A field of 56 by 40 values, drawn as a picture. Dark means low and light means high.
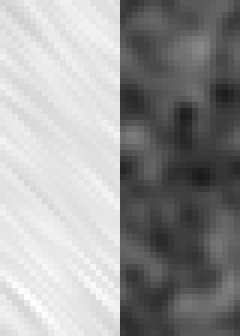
It is made of 1 by 2 panels. Panel 1,1: very high, slanting down to the right, faint in contrast. Panel 1,2: low, blotchy.
